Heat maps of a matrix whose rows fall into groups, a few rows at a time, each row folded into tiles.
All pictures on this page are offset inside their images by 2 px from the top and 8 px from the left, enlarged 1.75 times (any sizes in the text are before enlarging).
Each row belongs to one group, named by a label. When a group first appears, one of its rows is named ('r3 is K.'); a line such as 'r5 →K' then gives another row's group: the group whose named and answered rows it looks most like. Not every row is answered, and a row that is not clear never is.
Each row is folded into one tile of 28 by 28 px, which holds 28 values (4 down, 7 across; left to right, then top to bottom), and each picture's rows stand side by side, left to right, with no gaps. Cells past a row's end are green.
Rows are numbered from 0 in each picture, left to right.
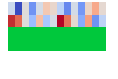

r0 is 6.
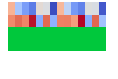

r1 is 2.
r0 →2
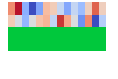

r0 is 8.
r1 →6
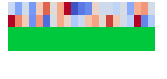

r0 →6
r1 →8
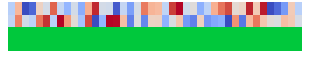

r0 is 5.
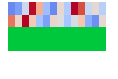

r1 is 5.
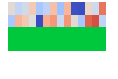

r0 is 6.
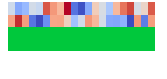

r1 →8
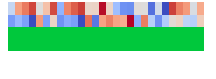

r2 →2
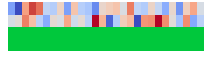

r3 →6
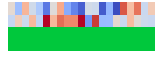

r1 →2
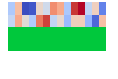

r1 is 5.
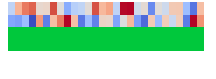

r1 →6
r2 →5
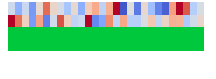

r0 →6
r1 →6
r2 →8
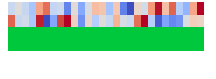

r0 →6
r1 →6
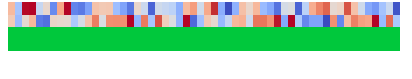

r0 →5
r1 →8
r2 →2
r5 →2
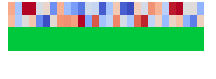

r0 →5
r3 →5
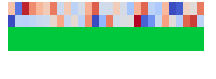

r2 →6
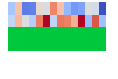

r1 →2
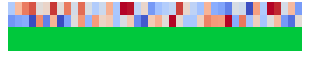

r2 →5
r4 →2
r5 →5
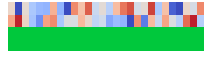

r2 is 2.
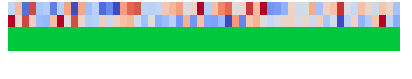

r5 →8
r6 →6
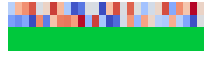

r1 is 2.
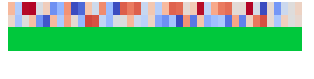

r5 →6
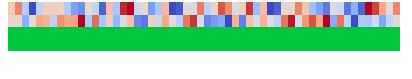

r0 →8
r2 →5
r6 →2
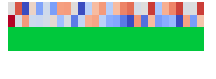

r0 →8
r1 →8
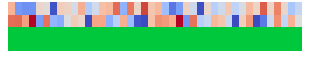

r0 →2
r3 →2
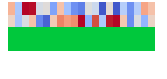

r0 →5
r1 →2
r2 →6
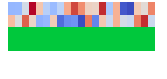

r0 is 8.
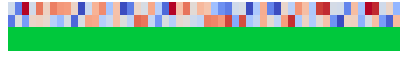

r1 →8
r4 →2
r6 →5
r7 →5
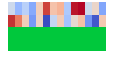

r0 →6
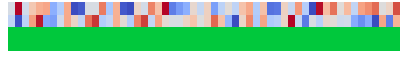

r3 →8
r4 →6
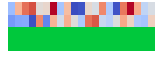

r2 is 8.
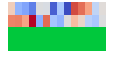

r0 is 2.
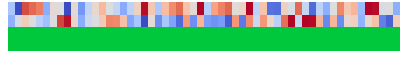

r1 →6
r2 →6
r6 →6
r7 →5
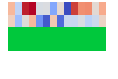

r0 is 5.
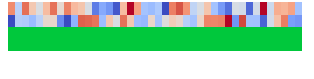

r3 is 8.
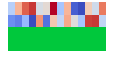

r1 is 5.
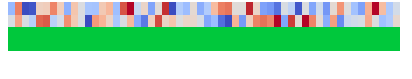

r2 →5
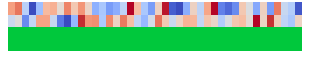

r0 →8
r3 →8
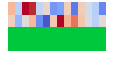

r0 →5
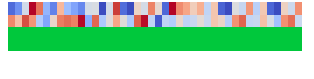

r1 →2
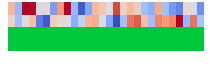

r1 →8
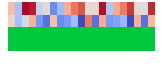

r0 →5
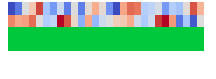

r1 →6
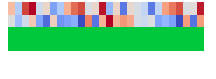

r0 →5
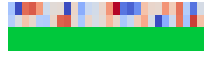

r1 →6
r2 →8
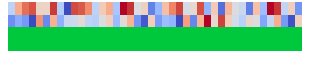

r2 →5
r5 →5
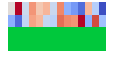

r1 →2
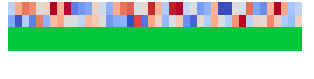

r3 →5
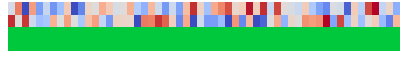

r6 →2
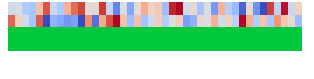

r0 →6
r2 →6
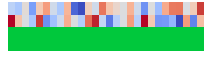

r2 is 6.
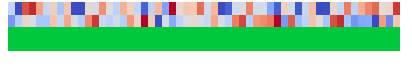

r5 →2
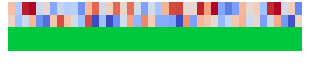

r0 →5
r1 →6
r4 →8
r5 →5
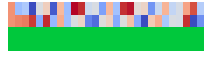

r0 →2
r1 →5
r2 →5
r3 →6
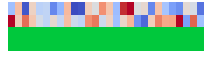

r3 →2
